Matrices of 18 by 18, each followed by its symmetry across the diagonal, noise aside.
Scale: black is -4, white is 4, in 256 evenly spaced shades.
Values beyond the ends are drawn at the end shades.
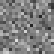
antisymmetric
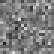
neither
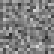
antisymmetric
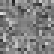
antisymmetric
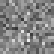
neither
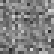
antisymmetric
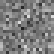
neither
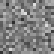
neither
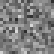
antisymmetric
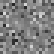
antisymmetric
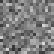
neither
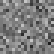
neither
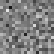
antisymmetric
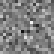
antisymmetric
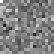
neither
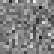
neither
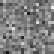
antisymmetric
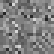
antisymmetric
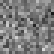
neither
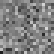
neither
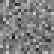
neither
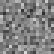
neither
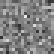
neither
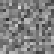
antisymmetric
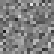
antisymmetric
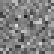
antisymmetric
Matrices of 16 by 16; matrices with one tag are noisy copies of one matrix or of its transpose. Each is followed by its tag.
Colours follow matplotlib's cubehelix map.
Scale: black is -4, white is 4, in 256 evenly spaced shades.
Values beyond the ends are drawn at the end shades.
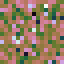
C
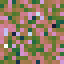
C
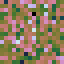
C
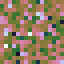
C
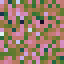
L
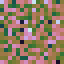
L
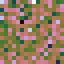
L
